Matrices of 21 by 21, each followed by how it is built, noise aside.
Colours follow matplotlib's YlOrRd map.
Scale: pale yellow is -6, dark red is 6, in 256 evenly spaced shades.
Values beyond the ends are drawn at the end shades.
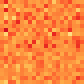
low rank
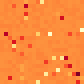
sparse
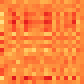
low rank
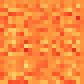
low rank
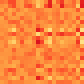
low rank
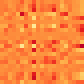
low rank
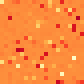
sparse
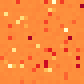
sparse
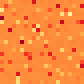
sparse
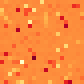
sparse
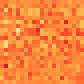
low rank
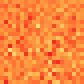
low rank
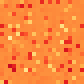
sparse
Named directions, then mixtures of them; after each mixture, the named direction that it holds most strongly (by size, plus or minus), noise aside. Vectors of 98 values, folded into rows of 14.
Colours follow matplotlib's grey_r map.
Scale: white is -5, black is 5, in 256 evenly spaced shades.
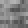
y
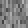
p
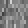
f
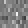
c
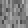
p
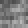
y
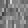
f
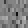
c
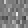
c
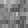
y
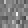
c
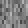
p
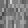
f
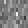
c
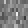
c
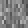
p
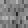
c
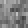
y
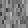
p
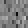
c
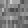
y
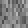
p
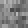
y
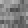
y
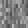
p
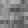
y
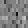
c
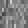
f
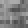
y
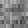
y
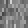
f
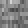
y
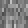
f
